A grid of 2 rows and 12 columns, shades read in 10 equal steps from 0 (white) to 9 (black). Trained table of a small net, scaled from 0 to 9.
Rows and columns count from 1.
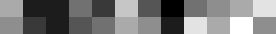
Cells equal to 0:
1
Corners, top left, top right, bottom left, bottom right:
3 1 4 4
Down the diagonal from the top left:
3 7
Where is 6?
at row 1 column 7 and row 2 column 4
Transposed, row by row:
3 4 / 8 7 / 8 8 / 5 6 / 7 5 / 2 3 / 6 4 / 9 8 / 5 1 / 4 3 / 3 0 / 1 4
